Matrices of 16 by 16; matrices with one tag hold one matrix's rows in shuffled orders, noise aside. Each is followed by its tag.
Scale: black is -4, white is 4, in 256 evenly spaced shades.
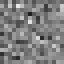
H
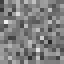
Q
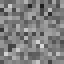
Q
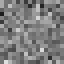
Q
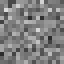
Q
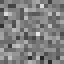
Q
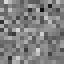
Q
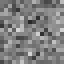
H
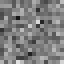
H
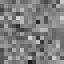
H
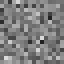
Q
